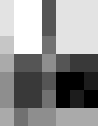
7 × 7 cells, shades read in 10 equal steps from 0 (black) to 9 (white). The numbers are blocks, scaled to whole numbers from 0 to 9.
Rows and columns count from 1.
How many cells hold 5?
5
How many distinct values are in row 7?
3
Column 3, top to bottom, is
9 9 9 3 2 2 5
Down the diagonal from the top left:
8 9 9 5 0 1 6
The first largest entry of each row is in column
2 2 2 1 1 1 1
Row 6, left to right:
5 2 2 4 0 1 0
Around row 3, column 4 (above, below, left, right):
3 5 9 8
